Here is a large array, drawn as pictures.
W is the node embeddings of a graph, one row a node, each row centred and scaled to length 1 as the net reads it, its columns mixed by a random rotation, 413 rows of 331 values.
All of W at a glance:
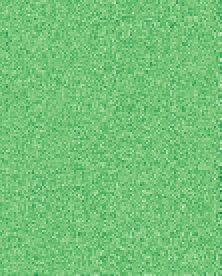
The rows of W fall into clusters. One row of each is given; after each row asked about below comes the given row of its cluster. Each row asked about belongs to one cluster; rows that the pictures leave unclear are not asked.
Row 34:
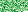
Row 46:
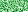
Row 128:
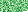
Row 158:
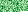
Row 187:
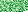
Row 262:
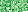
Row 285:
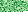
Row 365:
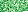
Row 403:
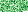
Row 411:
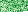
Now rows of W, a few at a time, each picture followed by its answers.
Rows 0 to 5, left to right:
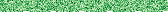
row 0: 285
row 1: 403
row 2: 46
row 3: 403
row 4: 262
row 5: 403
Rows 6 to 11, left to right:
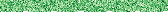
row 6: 187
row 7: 411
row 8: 158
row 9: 365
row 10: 34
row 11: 411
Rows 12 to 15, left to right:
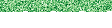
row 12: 285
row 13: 365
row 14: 187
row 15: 403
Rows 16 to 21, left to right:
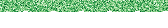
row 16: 34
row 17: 365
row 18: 128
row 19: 187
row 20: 187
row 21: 365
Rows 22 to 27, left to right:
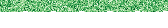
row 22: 262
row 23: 187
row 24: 411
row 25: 403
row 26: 403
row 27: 46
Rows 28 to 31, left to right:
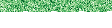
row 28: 411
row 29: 411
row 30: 403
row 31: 128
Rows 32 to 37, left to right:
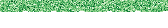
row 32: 403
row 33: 187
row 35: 262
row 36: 34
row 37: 262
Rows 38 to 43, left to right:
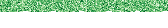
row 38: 262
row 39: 128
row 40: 46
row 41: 128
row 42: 34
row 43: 365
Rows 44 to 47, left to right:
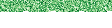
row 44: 187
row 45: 158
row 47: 46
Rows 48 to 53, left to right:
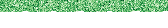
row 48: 365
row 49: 262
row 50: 158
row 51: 285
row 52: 158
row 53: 365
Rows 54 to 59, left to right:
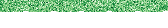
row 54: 285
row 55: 262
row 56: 128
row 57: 365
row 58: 285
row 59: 403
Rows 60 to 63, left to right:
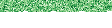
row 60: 34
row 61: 365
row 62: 411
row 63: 403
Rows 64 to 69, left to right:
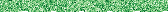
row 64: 158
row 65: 411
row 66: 262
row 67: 411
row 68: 158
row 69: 365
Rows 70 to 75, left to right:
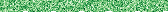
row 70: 403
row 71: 285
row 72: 365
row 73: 128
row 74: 262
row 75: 46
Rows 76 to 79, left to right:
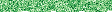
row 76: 158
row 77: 403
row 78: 411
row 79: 34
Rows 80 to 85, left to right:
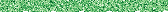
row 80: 403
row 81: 411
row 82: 187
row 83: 365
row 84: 187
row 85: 34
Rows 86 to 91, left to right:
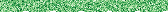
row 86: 411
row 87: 158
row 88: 365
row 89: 34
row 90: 187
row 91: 128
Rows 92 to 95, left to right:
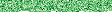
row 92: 158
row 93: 403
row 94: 187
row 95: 34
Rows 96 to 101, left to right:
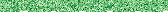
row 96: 158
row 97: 365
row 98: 411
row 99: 403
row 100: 262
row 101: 34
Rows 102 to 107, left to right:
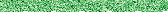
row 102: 411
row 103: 187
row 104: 411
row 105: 34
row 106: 285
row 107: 403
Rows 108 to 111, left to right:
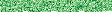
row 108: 262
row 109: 285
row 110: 403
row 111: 158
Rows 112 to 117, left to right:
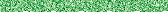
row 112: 262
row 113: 46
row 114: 365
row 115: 46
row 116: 128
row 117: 365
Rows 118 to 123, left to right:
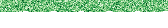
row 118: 411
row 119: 128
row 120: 34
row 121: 365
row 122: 34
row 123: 128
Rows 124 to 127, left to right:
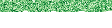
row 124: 34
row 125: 285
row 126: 128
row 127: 158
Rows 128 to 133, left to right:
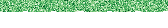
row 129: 411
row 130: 158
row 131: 285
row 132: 46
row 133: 128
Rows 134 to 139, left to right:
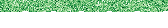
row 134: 365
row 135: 262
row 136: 411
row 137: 365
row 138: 365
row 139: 411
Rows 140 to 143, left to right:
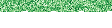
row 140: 128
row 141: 365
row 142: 403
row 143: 411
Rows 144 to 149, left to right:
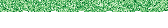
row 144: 46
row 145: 187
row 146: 403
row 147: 365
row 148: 411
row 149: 262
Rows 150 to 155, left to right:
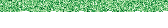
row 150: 158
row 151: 403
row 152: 46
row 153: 128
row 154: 285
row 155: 46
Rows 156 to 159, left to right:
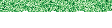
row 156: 34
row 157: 411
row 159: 411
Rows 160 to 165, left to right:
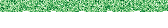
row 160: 403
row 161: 403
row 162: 187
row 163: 403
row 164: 158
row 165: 365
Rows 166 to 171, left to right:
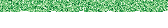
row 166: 158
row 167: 403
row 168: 187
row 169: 34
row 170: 128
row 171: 187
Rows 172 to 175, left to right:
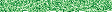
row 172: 285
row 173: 158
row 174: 46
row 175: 403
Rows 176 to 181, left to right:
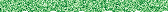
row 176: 128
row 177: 365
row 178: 262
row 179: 158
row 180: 34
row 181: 365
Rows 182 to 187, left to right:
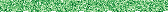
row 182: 187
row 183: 128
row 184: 285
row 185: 34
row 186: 285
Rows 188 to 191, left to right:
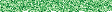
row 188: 403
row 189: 46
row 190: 46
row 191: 34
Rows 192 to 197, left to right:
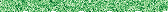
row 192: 411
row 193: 411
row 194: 365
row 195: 285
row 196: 285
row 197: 403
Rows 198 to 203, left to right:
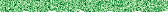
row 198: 262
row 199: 158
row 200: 34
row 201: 285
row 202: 262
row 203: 128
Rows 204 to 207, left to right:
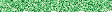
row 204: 411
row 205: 187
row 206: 128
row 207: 34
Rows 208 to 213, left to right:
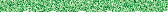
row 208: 187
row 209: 46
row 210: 365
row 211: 403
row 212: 411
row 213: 187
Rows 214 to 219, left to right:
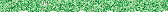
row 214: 158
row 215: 365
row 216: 34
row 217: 403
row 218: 262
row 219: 34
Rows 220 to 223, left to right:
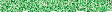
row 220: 403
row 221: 365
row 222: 158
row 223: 128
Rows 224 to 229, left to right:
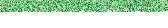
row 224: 262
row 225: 187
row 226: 187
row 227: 34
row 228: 411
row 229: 262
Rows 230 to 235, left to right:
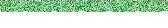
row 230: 262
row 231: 187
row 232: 403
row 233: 128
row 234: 285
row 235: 128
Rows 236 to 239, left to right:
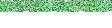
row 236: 187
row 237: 262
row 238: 34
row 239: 262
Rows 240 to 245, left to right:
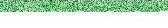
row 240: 46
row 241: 411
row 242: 158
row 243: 365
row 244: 403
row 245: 158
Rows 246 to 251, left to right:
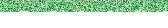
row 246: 158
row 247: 403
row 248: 34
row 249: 187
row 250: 403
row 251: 46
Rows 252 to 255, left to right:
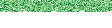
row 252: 34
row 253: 187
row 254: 34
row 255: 262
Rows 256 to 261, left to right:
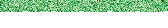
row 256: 365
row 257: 285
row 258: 285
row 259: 187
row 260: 285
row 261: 411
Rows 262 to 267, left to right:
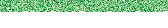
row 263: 46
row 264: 46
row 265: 262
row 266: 187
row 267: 285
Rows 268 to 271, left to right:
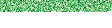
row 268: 128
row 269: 187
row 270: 411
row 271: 187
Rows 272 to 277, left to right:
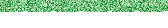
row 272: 262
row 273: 365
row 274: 262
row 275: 187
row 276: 365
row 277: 365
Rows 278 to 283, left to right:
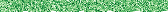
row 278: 411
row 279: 46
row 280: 187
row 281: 34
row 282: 128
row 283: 128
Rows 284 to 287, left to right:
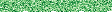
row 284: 34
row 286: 285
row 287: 187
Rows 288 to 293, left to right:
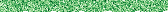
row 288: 411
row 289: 411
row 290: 46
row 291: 158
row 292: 187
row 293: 187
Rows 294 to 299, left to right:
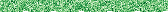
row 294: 403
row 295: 128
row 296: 403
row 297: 285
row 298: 128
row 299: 128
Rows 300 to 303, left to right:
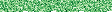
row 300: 46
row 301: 187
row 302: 285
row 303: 187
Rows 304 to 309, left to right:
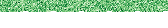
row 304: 262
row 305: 158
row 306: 262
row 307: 411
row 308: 285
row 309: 285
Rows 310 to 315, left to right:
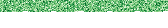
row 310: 128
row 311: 285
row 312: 158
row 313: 285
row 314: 262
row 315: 285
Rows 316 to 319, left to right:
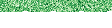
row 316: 365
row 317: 128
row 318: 411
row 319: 187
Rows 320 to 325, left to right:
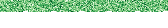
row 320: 187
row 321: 411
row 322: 34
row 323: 128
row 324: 187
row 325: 34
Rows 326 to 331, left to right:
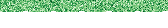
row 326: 128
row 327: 411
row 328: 285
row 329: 158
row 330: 365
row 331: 128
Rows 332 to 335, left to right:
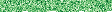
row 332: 128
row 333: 158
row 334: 285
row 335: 411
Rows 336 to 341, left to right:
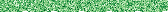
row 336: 365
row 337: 46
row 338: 403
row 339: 128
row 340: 285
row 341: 403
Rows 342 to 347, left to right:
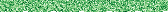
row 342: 187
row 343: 365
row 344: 187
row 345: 128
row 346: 46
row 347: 403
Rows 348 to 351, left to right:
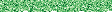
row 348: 34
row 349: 34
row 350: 262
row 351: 34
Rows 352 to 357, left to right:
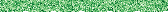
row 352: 285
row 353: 34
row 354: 46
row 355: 262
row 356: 128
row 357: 411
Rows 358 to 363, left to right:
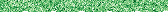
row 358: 365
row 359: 411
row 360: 365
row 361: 262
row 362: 411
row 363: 34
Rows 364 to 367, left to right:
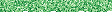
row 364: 285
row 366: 365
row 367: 46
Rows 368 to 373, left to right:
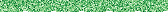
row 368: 411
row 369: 187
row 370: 187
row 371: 128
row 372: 262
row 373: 128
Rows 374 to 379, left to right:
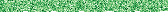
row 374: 285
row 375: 34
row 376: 403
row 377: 158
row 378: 403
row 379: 158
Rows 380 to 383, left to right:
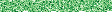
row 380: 34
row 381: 285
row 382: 46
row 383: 403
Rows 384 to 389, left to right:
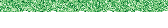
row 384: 411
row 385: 46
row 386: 411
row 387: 46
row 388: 46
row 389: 128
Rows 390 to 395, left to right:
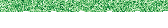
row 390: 411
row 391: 403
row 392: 34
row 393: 403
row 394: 285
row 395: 285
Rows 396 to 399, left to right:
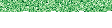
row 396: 411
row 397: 262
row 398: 46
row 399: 365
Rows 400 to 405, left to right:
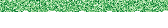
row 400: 34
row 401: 158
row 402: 187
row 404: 285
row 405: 34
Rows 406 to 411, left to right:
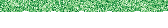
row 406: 365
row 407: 262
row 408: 46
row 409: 411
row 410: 365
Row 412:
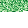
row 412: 46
